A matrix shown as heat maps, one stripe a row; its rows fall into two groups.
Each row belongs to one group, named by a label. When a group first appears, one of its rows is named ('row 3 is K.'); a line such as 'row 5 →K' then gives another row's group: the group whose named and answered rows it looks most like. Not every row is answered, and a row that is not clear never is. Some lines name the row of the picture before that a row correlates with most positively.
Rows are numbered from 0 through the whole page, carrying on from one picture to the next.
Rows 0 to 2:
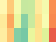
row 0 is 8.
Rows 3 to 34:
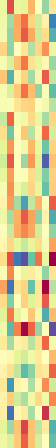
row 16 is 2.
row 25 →2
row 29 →8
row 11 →2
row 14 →2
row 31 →8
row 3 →2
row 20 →8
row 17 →8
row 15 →2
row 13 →2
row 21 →8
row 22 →2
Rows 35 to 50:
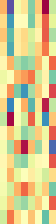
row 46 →8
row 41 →8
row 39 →8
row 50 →2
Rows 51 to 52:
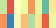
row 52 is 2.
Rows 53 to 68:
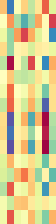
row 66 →2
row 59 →2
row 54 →8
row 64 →2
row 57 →2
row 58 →8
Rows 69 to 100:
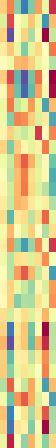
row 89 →8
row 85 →2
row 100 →2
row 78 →8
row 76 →2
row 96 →2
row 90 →8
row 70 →2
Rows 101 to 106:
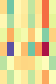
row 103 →2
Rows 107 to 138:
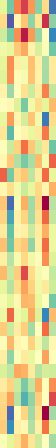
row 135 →8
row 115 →2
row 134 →8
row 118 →8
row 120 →8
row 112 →2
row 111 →2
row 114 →8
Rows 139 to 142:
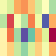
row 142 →8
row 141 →8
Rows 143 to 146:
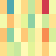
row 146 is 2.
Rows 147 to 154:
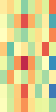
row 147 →8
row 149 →8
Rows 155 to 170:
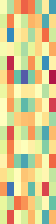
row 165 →2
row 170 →2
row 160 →8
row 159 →2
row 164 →2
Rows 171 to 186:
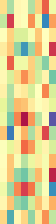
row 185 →8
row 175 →2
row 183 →8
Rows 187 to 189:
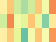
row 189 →8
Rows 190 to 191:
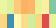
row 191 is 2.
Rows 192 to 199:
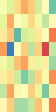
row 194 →8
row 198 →2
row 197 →8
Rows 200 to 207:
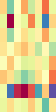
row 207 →2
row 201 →2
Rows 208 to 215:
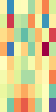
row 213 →8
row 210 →8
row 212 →8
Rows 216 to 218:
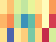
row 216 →8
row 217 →8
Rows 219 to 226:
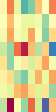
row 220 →2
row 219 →8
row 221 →2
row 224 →8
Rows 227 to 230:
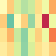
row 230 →8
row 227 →8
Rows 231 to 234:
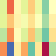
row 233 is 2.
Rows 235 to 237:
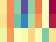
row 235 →8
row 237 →2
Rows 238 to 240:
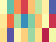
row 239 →8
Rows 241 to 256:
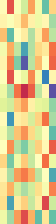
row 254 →8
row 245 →8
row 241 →2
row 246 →2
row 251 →8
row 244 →8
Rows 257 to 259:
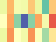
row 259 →2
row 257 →2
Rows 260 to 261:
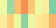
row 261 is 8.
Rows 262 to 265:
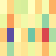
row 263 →2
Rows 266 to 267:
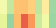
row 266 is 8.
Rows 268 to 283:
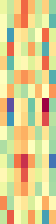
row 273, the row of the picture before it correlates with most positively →266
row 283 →2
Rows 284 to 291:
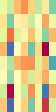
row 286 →2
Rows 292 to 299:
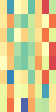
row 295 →8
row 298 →2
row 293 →8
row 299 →2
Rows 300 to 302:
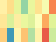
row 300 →8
